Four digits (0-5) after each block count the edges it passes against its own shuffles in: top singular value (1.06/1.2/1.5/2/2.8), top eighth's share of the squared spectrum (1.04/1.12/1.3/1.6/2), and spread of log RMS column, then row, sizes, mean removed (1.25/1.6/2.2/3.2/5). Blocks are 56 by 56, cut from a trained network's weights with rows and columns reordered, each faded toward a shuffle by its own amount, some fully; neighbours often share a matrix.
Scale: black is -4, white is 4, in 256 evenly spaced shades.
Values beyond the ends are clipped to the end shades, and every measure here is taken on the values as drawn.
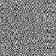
4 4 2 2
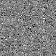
3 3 1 1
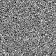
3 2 0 0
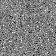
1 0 0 0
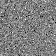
0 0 0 0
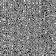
2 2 0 1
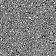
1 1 0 0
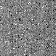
2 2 0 1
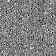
2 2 0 1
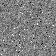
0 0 0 0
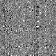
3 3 2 2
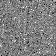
1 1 0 0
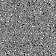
1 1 0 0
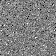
0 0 0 0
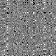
4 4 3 2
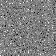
2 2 1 0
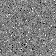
0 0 0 0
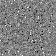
0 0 0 0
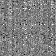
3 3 1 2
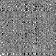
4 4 2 2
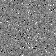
1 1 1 0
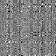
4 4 2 2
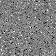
1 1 0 0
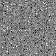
2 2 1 1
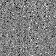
2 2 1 1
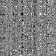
3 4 2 2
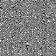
2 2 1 1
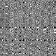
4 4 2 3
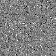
2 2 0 1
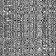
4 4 2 2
